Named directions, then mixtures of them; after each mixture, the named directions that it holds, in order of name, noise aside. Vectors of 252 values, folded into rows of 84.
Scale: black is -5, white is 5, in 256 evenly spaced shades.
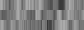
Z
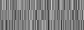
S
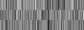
S, Z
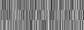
S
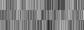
S, Z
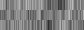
S, Z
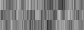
Z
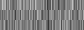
S, Z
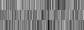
S, Z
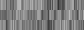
S, Z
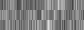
S, Z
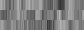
Z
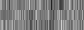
S, Z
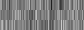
S, Z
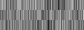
S, Z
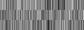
S, Z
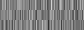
S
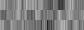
Z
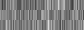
S, Z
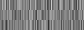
S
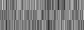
S, Z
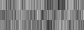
S, Z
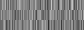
S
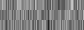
S, Z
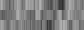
Z
